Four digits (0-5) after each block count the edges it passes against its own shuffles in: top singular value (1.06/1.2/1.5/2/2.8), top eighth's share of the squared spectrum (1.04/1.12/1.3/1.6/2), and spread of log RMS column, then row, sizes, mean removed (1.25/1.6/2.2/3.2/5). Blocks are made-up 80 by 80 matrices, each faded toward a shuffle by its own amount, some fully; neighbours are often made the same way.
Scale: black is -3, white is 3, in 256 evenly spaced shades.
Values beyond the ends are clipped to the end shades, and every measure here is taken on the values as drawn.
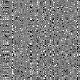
4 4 3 2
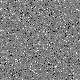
0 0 0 0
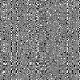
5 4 3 2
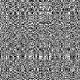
5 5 3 3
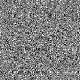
4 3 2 2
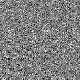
3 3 1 1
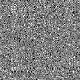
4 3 1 1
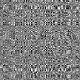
5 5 3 3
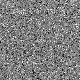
2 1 0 0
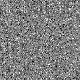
3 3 1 1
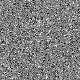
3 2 0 0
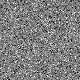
2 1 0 0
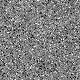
0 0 0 0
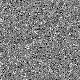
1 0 0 0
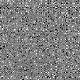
4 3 2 2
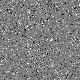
0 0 0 0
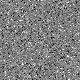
0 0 0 0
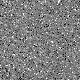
0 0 0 0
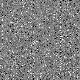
2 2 2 0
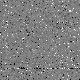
3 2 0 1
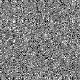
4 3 1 1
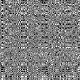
5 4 3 3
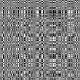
5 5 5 4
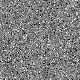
2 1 0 0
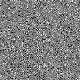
3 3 1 1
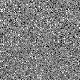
3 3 1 1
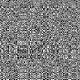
5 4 3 3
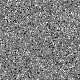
0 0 0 0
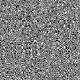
4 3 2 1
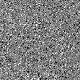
3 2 1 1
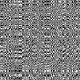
5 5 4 4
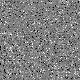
3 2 0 1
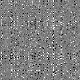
4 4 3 2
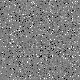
3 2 1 1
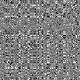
5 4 3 3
